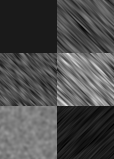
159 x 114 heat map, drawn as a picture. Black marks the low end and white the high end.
The table splits into 3 rows of 2 panels. Panel 1,1: very low, flat. Panel 1,2: low, slanting down to the right. Panel 2,1: low, slanting down to the right. Panel 2,2: middling, slanting down to the right, strong in contrast. Panel 3,1: middling, blotchy, faint in contrast. Panel 3,2: very low, slanting up to the right, faint in contrast.
